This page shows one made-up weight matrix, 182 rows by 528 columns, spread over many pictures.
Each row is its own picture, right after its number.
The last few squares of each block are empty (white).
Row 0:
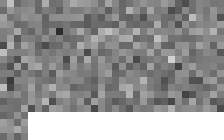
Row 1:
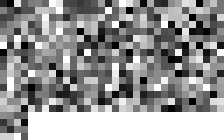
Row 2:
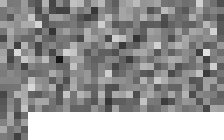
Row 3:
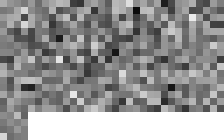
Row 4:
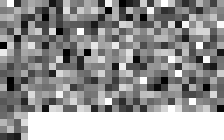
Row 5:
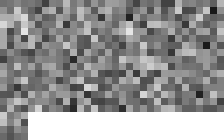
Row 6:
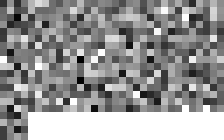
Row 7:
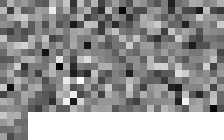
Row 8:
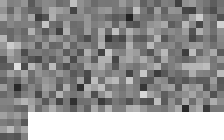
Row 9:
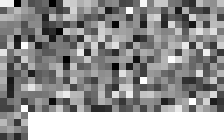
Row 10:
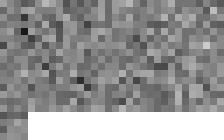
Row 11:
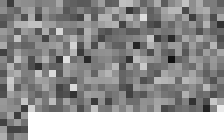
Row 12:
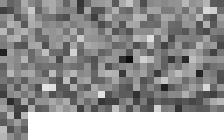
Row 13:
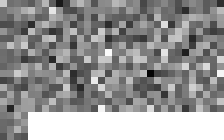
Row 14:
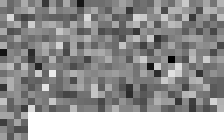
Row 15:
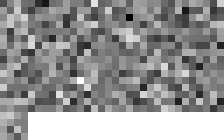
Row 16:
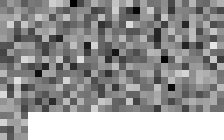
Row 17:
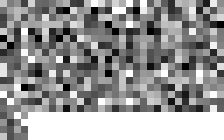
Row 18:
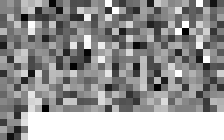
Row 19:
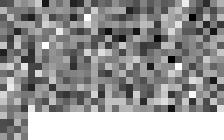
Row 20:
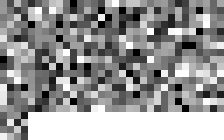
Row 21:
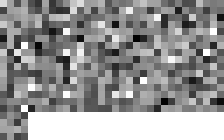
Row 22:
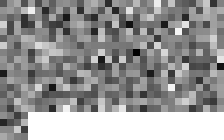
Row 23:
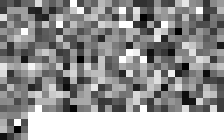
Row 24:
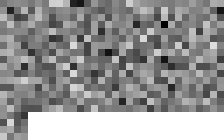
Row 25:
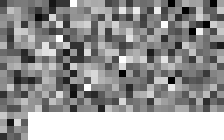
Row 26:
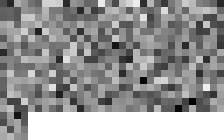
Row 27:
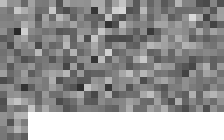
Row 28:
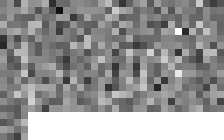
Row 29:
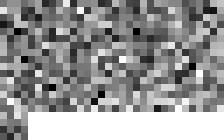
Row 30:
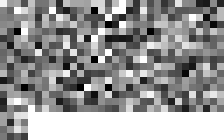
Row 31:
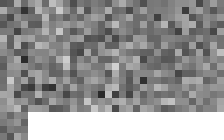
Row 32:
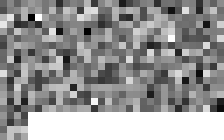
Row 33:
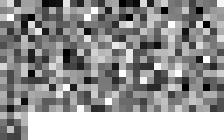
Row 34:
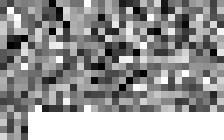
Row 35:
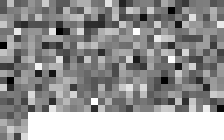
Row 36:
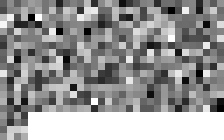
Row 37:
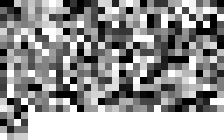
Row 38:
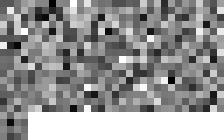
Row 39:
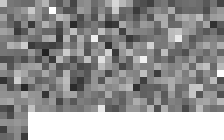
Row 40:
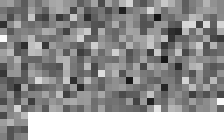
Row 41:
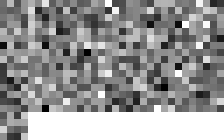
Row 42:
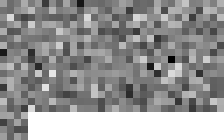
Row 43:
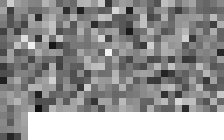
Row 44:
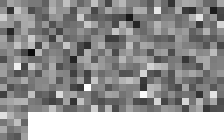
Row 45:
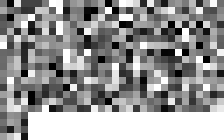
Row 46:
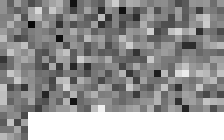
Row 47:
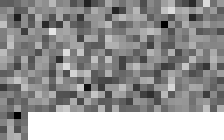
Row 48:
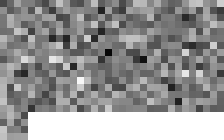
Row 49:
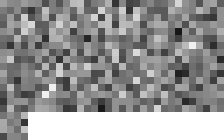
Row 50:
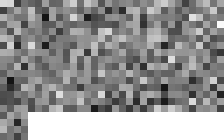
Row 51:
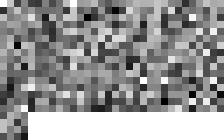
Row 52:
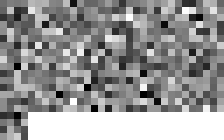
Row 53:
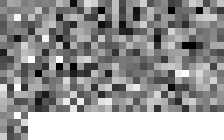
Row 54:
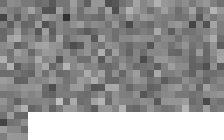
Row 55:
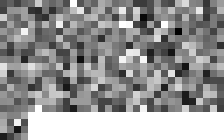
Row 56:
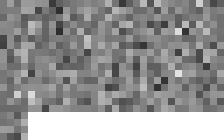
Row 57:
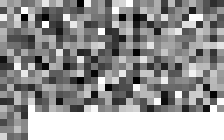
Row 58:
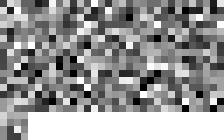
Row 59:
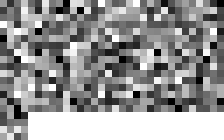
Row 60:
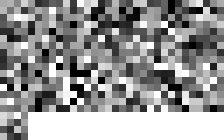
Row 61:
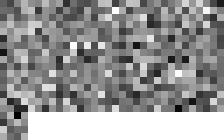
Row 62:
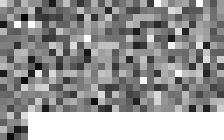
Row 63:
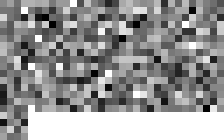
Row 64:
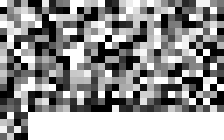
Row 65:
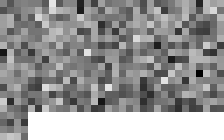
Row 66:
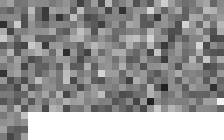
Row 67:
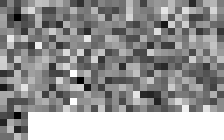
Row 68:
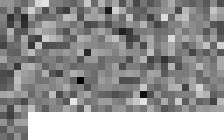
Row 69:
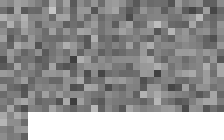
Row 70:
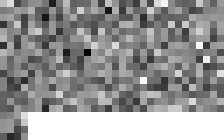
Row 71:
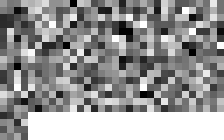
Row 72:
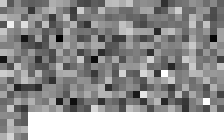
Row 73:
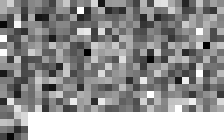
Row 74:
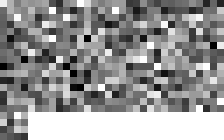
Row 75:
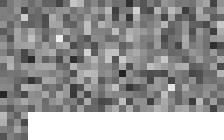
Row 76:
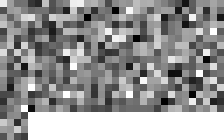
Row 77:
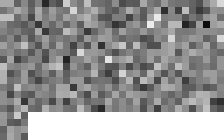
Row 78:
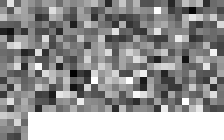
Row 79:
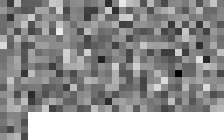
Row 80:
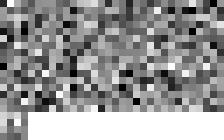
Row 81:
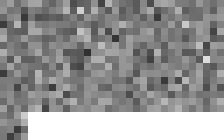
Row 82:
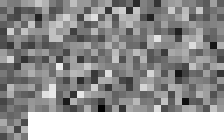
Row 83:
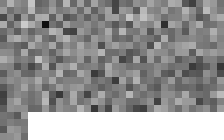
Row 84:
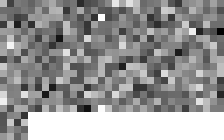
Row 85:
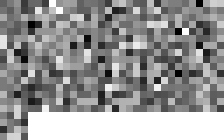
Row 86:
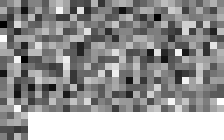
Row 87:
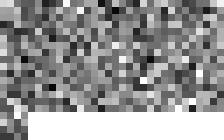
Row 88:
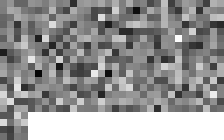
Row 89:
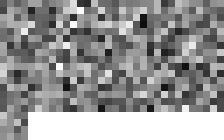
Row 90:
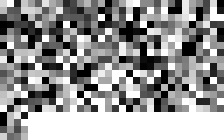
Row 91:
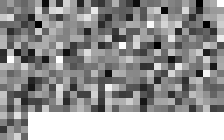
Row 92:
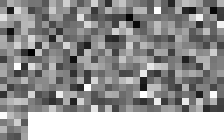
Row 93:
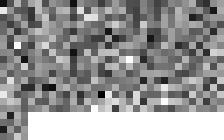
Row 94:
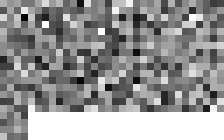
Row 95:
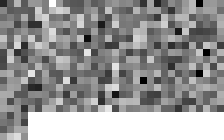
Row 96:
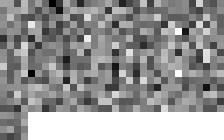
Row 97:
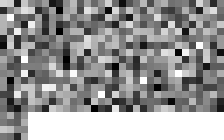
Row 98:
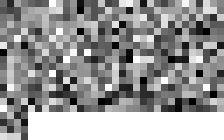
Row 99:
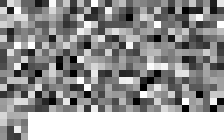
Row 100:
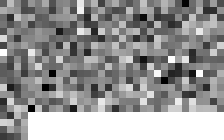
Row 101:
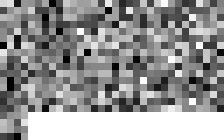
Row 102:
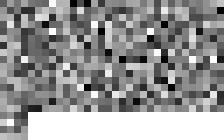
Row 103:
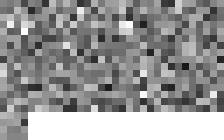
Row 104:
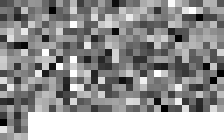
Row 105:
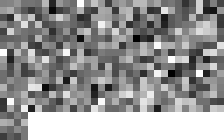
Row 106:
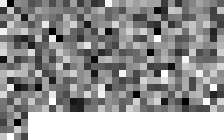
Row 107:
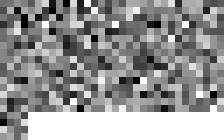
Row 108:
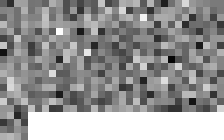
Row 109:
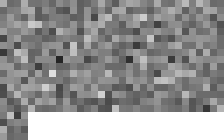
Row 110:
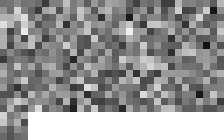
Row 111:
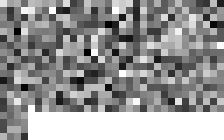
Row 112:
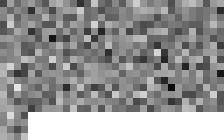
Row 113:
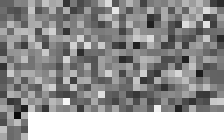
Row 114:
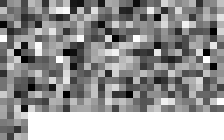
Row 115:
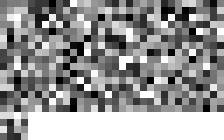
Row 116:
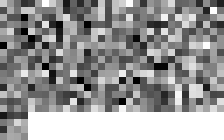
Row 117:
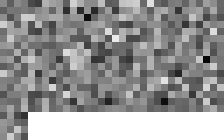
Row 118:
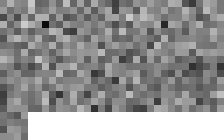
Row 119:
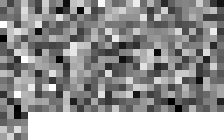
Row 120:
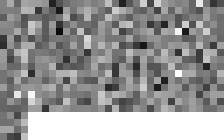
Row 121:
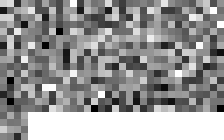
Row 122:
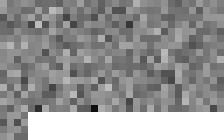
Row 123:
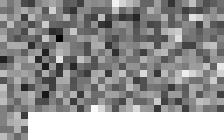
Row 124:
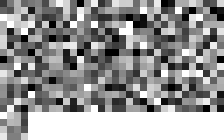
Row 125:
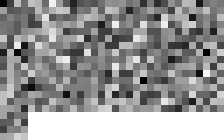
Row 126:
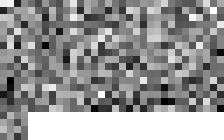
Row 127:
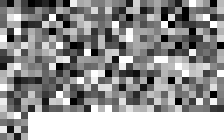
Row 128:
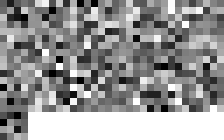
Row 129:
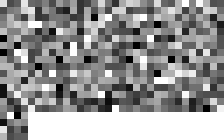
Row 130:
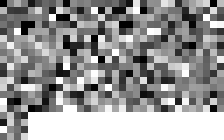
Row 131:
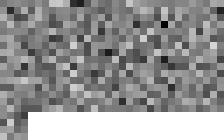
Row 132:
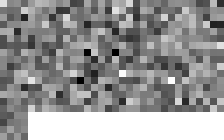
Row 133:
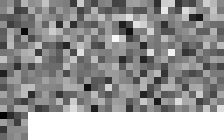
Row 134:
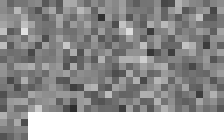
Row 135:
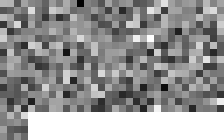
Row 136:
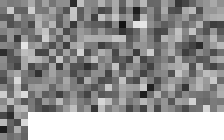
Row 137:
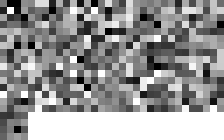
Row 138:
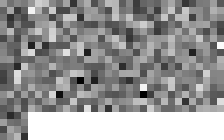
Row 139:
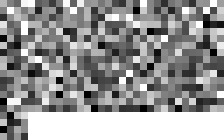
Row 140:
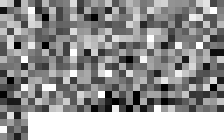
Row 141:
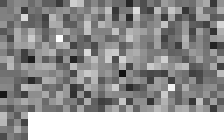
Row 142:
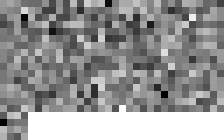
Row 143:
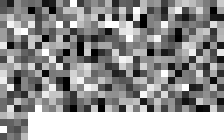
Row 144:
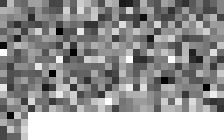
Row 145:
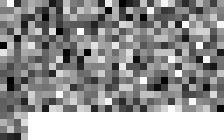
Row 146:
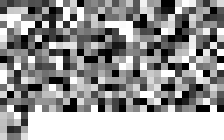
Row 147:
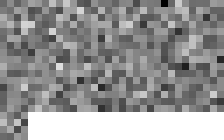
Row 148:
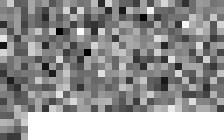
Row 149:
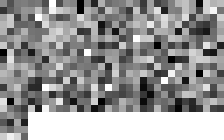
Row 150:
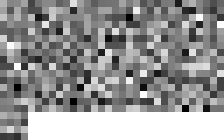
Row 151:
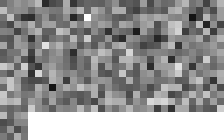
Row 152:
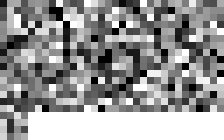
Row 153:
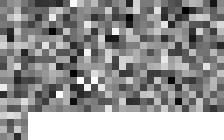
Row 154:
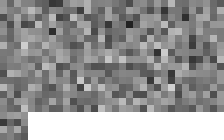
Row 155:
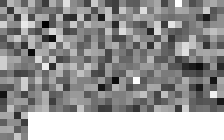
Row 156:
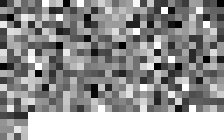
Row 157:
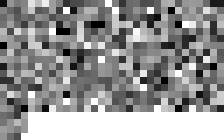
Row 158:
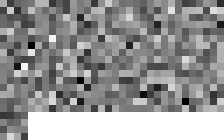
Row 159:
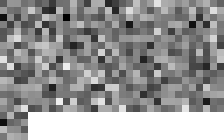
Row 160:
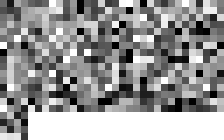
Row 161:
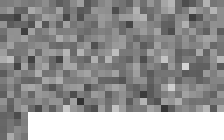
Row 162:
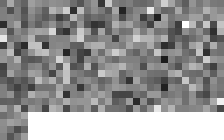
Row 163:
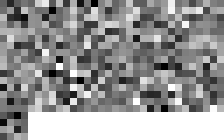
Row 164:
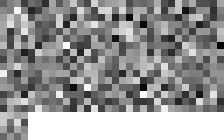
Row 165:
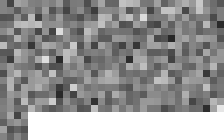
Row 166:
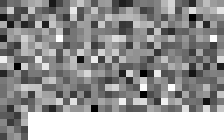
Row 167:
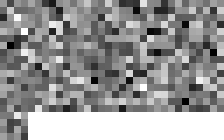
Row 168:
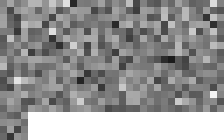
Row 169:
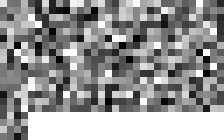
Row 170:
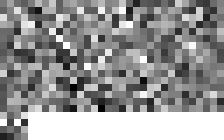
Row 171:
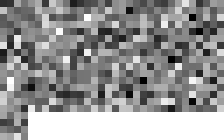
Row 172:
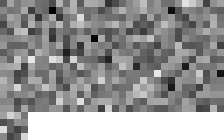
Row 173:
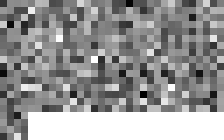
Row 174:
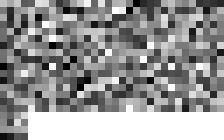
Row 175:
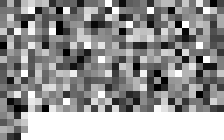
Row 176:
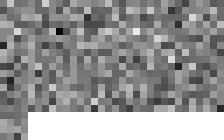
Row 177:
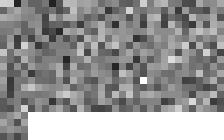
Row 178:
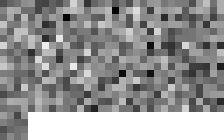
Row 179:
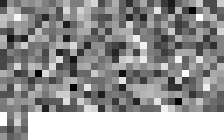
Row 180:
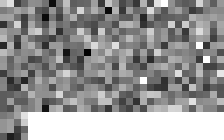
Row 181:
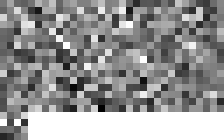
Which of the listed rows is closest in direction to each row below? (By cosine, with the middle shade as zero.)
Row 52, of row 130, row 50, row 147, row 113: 130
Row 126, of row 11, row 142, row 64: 64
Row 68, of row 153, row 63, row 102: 63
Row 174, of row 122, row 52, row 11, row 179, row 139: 11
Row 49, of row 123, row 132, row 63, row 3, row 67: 63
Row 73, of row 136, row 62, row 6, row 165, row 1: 62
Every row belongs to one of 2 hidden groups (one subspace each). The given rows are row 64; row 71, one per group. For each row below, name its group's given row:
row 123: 71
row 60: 71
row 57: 71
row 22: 71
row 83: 71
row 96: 64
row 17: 71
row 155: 71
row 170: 71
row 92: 71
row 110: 71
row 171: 64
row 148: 64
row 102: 71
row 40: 64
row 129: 64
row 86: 64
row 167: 71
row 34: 71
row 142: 71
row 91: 64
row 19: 64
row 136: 71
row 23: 71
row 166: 71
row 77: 64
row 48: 71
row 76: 64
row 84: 71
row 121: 64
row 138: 71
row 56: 64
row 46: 71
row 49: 71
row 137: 71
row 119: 64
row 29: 64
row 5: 71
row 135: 64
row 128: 71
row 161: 71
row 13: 71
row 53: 71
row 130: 71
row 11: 64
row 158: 71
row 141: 71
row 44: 71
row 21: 64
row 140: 64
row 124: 71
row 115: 71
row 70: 64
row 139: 71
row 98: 64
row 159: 71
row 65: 64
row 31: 64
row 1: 64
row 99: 71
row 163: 71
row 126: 64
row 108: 64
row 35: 64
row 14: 64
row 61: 64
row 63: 71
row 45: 64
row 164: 71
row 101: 64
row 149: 64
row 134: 71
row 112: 71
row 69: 71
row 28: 64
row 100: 64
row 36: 64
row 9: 64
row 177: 64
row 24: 71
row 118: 71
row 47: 71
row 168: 71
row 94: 71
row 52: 71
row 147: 71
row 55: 71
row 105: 64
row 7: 71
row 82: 71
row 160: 64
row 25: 71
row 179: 71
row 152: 71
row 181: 71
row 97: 64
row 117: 64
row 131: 71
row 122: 71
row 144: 64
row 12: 64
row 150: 71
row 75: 71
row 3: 71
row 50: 64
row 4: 64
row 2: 64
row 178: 71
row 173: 71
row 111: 71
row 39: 71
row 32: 64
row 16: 71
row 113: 64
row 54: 71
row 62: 64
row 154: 71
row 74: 71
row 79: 64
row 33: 64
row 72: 71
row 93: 64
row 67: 71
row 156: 64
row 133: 71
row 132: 71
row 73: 64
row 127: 71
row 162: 64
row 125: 64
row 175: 64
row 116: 71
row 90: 71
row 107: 71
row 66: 64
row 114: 64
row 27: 71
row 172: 71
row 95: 64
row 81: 64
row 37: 64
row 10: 71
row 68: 71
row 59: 64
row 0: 64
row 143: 71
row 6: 71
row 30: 71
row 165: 64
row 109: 64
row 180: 64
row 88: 71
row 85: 64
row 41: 64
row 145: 64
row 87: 64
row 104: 71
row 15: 71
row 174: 71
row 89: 71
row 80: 71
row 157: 64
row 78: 71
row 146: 71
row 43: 71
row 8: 71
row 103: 71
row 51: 64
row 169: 64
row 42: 64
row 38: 71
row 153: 71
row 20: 71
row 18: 64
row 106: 71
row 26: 64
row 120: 64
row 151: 64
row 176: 64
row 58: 71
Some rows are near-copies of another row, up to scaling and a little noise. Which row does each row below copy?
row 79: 45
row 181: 170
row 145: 4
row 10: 116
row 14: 42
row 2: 169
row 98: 160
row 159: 54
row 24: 131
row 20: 46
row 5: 110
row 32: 36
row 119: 59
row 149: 65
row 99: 58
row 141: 75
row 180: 70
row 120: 56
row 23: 55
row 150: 8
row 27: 30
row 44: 92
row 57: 94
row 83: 118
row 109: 129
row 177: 9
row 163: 128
